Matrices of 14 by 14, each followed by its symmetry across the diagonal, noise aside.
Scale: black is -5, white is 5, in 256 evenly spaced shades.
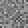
symmetric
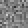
antisymmetric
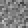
antisymmetric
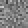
antisymmetric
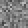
antisymmetric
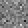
antisymmetric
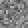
symmetric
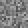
antisymmetric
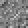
symmetric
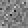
symmetric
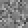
antisymmetric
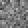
symmetric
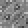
symmetric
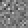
symmetric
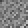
symmetric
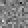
antisymmetric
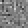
antisymmetric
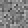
symmetric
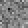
symmetric
